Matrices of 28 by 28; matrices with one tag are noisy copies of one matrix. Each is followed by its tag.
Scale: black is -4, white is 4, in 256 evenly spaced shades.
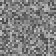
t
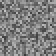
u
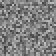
u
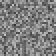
u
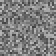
t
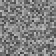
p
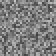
u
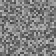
p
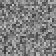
u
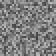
u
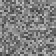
p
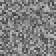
t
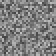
u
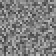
u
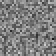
u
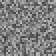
u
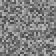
p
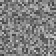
t
